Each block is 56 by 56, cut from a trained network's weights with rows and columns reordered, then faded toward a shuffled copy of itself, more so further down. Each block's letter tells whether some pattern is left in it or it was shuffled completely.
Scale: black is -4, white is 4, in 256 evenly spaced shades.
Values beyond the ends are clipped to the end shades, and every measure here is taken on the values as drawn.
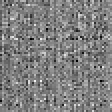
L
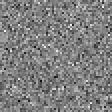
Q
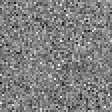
Q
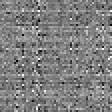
L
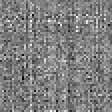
L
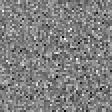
Q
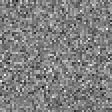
Q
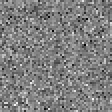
Q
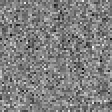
Q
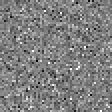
Q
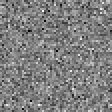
Q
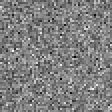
Q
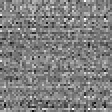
L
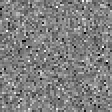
Q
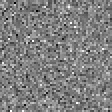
Q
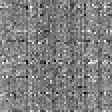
L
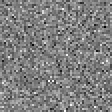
Q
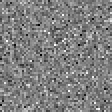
Q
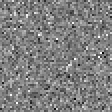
Q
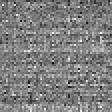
L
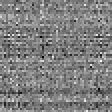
L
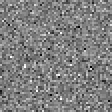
Q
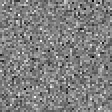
Q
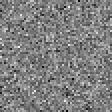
Q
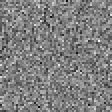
Q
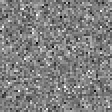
Q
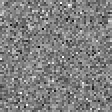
Q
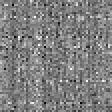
L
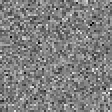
Q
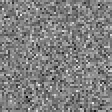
Q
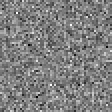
Q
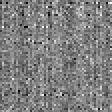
L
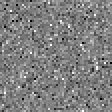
Q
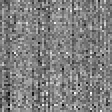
L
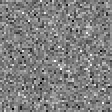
Q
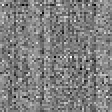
L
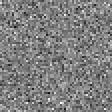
Q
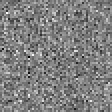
L
